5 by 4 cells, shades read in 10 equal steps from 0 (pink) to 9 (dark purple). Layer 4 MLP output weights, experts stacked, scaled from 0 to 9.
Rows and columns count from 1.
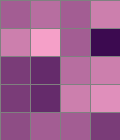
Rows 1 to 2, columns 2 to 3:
3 4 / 0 4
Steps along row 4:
up down down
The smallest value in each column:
2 0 2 1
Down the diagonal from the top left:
4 0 3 1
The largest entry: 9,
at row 2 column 4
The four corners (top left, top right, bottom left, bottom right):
4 2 5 6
